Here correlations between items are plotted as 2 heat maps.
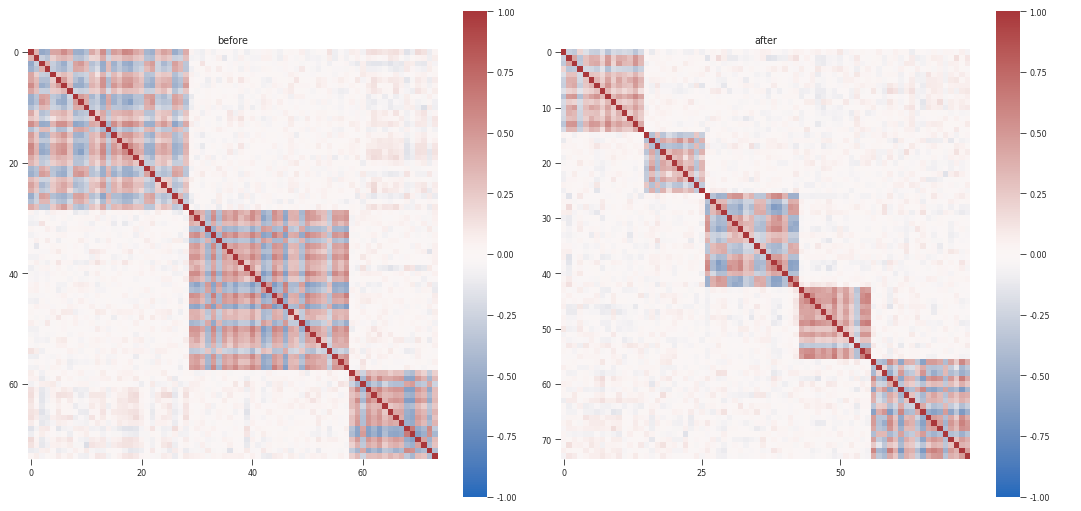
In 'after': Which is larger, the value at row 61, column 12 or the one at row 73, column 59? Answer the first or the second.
the second
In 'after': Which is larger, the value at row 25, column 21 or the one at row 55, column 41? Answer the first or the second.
the first
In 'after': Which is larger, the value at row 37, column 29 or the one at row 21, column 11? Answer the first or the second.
the second
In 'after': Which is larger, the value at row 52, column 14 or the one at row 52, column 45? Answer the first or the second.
the second
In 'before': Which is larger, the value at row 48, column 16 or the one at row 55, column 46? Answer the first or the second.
the first
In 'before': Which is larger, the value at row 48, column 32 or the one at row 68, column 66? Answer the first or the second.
the first
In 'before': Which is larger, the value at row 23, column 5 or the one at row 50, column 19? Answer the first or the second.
the first
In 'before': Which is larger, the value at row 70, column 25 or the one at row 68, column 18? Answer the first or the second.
the first
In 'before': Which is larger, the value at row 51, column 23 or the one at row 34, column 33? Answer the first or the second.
the first
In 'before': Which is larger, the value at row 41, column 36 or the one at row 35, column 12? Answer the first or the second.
the first
